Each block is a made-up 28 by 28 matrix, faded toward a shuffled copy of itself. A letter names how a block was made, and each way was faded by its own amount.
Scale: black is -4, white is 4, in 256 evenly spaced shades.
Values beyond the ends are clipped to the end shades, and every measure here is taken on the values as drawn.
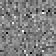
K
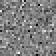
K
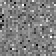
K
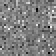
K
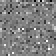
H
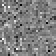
K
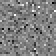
K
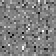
K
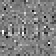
H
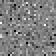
K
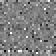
H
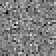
K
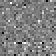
H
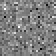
K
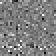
H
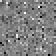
K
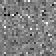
K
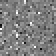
K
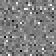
H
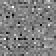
H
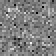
K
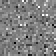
K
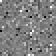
K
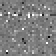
H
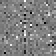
K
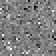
K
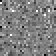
K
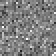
K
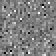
K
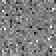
K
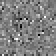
K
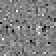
H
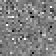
K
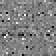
H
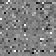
H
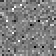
K
